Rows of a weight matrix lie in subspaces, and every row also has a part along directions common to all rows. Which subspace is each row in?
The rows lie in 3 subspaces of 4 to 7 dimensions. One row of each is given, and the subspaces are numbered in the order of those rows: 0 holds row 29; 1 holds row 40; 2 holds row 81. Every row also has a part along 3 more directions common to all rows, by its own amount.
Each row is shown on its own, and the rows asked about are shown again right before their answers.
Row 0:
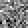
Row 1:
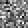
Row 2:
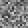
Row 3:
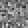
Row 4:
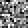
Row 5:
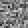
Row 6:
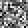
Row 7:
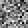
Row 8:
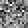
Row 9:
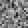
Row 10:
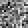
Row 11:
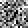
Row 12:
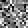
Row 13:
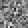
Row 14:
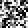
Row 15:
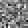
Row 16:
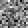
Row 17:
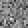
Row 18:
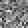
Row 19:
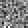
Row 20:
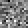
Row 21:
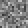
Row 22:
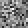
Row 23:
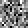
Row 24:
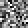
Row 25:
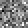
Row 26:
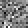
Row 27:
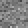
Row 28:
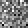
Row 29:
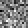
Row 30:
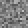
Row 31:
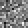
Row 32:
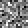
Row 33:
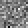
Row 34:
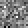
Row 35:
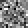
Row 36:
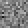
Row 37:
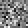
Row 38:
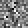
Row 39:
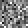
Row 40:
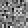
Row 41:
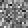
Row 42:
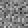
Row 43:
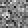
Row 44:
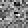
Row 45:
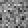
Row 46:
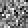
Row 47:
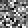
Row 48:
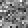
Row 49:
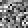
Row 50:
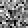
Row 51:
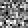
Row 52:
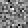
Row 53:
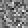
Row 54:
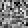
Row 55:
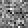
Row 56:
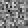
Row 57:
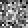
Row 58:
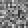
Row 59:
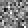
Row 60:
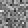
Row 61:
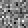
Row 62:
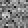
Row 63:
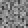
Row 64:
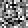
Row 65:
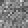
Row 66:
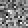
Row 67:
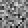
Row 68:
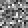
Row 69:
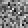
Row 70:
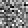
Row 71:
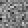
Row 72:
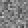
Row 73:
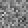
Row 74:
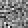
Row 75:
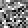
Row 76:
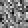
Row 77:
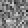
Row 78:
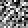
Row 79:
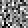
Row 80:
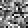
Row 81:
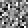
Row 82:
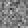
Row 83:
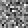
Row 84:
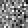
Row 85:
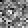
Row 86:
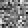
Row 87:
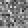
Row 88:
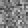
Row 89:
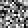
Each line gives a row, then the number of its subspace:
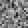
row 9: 0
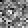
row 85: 1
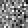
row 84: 1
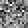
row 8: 2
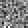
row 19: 2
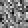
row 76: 1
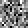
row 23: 1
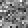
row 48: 1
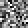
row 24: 1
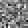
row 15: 1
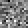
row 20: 0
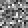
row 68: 0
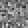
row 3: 1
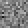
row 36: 2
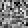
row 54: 2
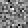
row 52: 0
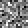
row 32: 1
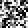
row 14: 2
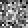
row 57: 1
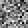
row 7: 1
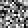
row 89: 2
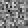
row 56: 0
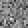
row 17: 0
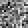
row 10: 1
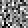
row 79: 2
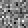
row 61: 2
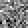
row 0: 0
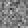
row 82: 2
